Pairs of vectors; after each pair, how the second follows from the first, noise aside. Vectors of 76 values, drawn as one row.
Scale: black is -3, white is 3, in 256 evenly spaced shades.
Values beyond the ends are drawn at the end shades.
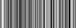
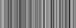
shrunk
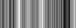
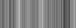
shrunk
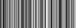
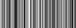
reversed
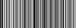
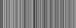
shrunk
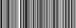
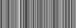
shrunk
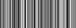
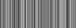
shrunk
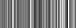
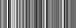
reversed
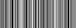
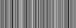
shrunk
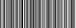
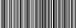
reversed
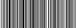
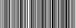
reversed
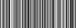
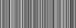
shrunk
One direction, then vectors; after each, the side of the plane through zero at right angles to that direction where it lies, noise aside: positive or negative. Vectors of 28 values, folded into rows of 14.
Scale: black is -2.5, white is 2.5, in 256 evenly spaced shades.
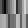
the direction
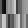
positive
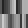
positive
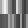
negative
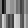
positive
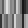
negative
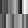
positive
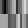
positive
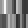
negative
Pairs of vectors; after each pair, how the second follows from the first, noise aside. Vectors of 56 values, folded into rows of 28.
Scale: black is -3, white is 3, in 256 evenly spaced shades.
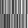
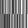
copied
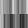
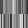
sign-scrambled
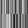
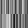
copied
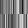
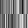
copied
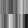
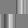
partly zeroed
